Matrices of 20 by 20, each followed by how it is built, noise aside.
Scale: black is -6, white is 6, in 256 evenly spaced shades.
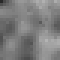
smooth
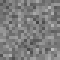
noise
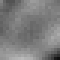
smooth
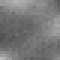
smooth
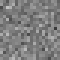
noise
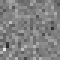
noise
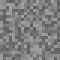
noise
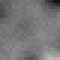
smooth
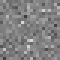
noise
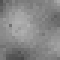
smooth
